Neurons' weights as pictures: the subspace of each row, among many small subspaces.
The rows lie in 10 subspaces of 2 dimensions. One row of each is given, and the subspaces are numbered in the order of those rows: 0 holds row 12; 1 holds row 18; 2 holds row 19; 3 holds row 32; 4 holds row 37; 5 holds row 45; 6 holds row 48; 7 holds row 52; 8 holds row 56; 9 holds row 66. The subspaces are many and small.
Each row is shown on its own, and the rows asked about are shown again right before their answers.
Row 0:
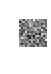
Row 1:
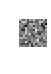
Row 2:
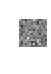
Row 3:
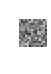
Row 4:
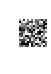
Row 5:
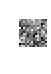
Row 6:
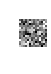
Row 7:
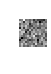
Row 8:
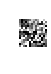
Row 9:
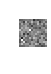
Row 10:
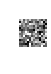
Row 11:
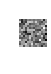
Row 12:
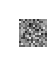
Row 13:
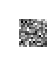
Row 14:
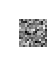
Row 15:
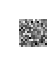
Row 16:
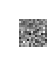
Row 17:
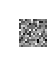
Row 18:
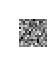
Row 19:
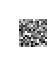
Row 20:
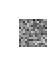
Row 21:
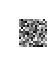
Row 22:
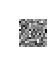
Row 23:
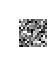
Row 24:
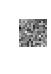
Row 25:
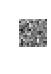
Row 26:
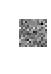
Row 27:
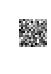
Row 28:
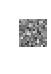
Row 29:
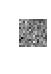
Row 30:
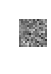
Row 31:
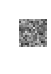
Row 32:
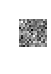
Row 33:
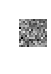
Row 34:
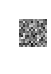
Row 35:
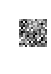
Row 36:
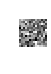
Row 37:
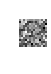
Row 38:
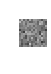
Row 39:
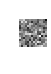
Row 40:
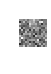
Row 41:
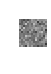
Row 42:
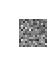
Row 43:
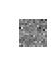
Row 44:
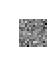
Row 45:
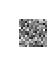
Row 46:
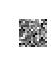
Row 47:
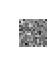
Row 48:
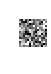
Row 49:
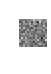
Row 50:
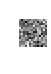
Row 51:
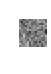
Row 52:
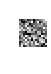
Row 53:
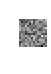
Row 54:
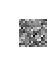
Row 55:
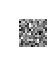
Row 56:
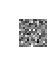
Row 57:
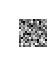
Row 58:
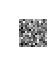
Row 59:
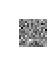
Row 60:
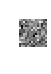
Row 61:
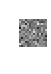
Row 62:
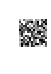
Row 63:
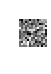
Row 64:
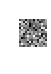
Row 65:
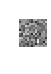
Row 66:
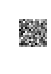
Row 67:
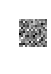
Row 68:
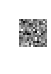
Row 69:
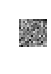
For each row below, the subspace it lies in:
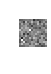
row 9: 2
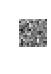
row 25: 5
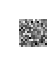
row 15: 7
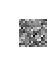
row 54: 4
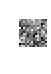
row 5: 4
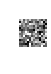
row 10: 6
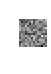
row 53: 7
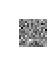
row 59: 5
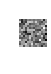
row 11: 4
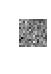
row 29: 9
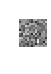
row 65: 8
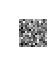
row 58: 9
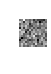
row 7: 9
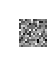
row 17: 8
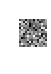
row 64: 0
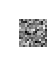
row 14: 6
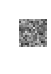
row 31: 9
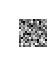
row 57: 2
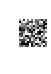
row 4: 6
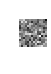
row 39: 7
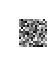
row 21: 5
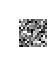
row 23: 4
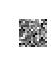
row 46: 4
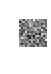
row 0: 0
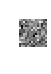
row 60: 4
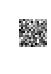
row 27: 9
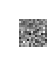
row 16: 0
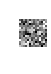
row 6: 6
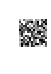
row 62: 2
